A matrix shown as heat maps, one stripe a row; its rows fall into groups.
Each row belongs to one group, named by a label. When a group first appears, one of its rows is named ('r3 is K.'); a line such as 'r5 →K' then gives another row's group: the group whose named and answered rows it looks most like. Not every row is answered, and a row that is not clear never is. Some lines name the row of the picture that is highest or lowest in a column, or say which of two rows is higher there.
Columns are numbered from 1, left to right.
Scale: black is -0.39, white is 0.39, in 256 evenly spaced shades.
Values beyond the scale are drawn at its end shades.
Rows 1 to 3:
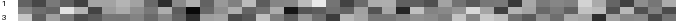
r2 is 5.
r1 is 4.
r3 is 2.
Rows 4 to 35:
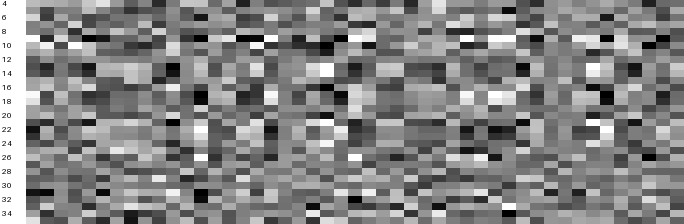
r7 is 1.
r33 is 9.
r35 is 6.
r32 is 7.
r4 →1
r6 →2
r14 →4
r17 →2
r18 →2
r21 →4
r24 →4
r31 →5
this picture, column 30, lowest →33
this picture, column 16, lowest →9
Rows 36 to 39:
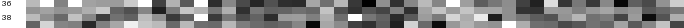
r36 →1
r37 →1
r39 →9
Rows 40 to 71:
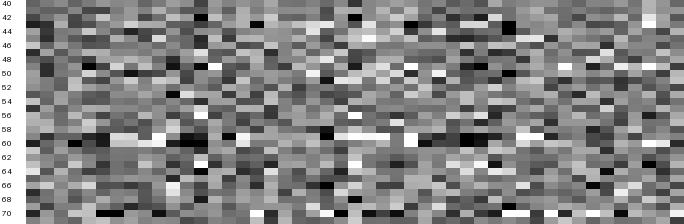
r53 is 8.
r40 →7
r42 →7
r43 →5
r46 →2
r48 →4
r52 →5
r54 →2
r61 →2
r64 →2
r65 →8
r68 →7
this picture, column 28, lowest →43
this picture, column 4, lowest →60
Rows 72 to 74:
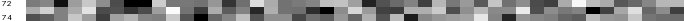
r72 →6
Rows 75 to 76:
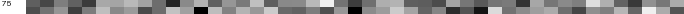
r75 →4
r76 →7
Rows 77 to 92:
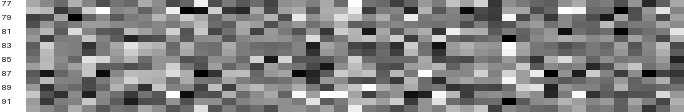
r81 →1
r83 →9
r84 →9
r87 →5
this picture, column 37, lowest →85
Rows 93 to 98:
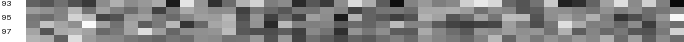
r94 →1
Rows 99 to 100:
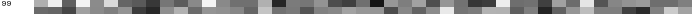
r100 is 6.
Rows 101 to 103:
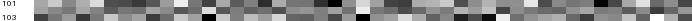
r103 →7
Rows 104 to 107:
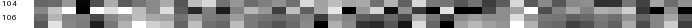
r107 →9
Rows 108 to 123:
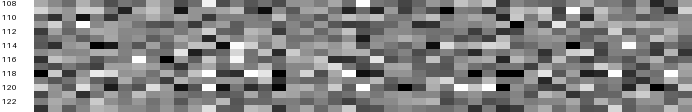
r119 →6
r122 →8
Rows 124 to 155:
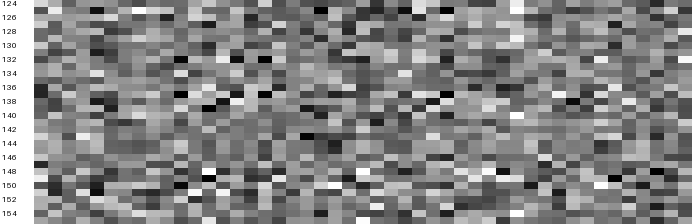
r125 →9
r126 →1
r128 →6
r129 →9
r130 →2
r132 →8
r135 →4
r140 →9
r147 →6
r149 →2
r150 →4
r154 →9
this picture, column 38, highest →137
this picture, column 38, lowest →151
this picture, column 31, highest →148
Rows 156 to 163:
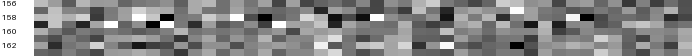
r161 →4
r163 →4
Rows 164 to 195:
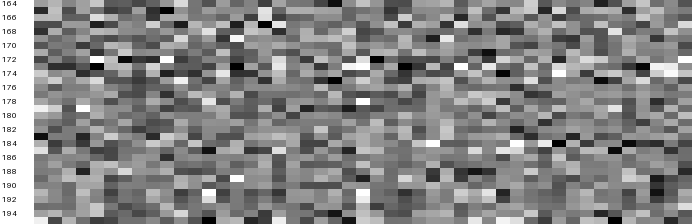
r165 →6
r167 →8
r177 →1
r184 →5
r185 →2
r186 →6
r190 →5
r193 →6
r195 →2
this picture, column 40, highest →172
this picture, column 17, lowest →167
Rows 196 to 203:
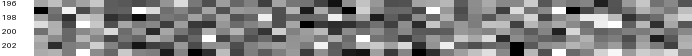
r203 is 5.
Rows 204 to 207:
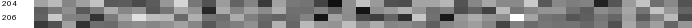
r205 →7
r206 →9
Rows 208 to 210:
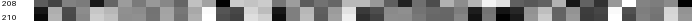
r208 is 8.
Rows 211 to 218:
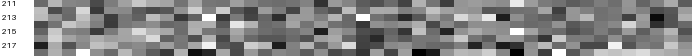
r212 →1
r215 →9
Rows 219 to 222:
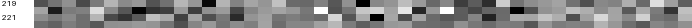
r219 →7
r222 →4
